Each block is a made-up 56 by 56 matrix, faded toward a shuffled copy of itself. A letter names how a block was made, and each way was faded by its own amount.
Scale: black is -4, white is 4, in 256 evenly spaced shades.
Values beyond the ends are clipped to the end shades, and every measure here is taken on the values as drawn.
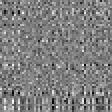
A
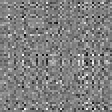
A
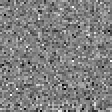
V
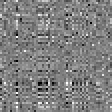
A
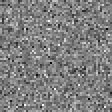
V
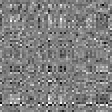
A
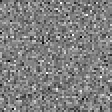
V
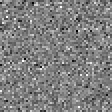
V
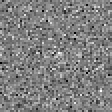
V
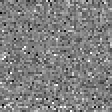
V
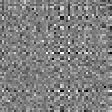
A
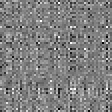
A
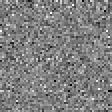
V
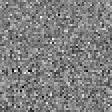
V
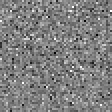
V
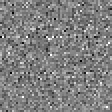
V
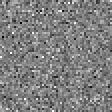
V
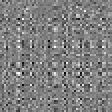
A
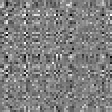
A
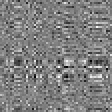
A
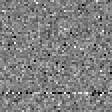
V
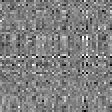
A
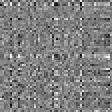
A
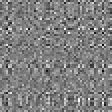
A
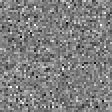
V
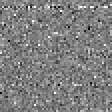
V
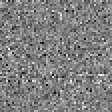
V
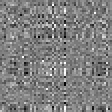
A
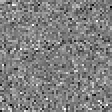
V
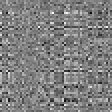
A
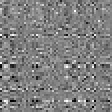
A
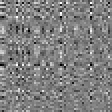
A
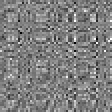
A
